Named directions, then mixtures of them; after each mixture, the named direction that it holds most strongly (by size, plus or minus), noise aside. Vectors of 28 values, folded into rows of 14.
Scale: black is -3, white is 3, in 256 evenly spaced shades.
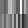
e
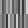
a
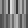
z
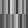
z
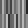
a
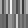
a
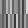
a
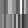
e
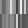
e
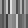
z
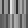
z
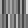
a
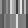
z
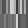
z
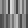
z
